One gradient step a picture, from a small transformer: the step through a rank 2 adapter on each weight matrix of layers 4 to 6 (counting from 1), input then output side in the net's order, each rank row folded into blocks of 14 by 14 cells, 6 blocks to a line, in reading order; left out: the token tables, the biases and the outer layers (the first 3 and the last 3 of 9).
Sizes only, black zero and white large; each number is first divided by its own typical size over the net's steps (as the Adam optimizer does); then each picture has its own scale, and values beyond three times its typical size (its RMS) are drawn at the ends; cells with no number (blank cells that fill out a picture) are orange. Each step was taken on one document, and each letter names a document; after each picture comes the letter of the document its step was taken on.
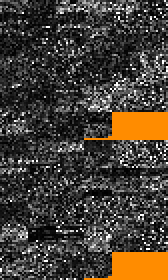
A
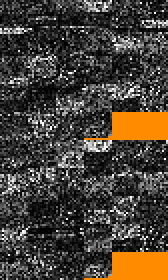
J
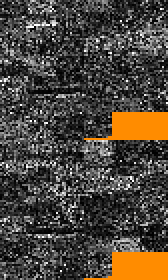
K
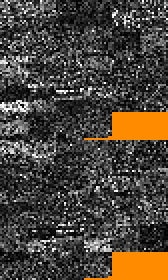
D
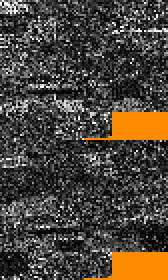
K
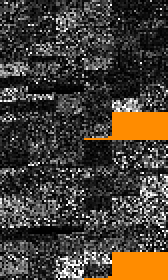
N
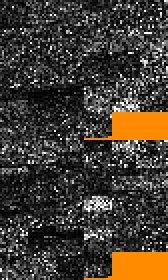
A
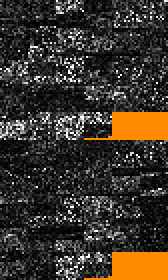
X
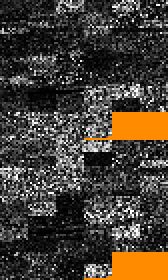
J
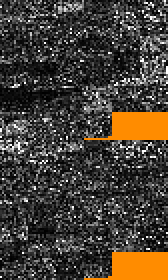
A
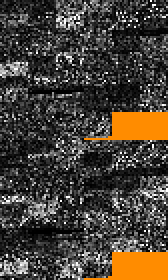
N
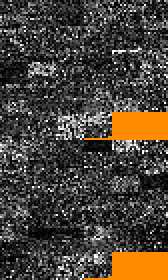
D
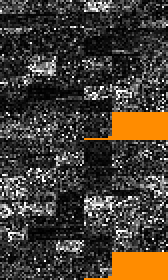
J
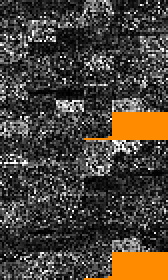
K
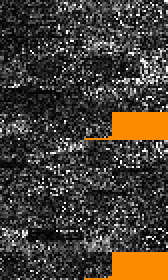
A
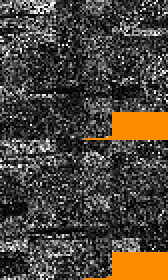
K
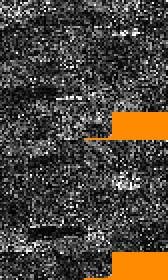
D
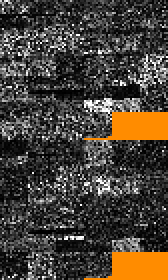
K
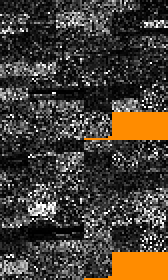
N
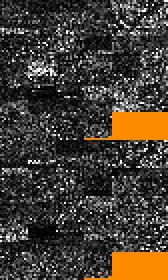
A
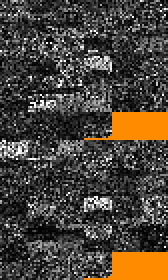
D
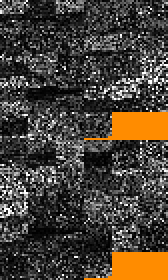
J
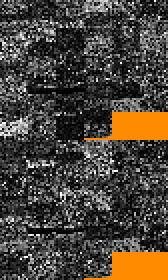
K
